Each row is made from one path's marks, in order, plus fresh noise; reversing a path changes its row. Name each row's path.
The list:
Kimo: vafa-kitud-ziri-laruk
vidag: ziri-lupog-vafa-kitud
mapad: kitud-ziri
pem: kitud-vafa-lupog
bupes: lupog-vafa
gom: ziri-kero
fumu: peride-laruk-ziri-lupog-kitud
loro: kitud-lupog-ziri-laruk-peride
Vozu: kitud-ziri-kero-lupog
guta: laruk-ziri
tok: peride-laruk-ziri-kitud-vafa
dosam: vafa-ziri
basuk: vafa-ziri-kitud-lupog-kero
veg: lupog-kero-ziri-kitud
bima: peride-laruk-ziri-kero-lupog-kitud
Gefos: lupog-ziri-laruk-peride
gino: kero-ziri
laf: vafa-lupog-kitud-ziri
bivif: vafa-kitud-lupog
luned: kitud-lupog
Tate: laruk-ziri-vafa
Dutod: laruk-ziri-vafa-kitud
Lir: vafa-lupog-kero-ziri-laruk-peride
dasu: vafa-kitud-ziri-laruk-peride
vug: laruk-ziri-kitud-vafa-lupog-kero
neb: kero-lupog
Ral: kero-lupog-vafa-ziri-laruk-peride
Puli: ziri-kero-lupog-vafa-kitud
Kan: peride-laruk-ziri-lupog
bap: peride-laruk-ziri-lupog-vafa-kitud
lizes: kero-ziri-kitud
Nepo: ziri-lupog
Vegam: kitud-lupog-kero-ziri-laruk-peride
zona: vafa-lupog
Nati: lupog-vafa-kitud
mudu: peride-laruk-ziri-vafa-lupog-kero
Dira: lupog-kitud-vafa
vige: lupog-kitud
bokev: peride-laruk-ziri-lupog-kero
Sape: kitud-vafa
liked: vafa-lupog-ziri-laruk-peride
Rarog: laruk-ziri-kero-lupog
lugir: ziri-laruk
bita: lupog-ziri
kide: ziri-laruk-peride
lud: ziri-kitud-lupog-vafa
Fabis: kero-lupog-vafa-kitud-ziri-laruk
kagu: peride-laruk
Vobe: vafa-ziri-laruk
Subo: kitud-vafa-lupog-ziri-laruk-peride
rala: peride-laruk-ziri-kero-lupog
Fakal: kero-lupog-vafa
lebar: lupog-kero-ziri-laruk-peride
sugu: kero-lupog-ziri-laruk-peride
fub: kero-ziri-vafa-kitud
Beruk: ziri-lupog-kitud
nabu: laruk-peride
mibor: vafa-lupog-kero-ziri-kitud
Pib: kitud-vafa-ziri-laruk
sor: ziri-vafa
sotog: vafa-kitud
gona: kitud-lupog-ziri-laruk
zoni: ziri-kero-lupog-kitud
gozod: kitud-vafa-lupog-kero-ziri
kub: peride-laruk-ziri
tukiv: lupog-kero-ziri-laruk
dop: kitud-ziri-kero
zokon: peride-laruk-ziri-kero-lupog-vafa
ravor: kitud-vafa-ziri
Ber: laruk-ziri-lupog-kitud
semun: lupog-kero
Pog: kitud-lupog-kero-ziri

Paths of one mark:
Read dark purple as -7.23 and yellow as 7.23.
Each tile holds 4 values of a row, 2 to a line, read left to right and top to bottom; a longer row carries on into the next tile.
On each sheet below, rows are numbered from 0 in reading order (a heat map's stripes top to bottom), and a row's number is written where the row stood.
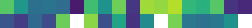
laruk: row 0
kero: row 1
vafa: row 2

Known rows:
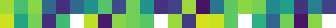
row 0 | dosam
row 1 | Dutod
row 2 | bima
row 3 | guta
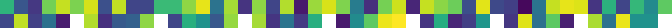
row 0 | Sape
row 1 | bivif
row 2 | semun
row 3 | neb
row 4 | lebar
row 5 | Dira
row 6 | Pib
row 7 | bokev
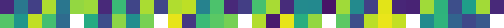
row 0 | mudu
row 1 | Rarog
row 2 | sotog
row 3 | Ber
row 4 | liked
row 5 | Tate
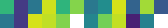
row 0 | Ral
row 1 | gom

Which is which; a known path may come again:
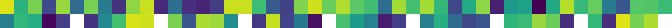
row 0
lud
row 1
lebar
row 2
rala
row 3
Sape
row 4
Fakal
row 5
Tate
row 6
zokon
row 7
sugu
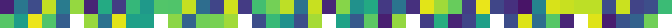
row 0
mudu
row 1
bokev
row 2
veg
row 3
semun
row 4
guta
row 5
Dira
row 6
Pib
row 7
bivif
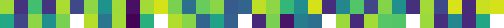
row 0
Rarog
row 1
gino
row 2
Vobe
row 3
bupes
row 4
Dutod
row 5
neb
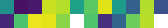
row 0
Vegam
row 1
vige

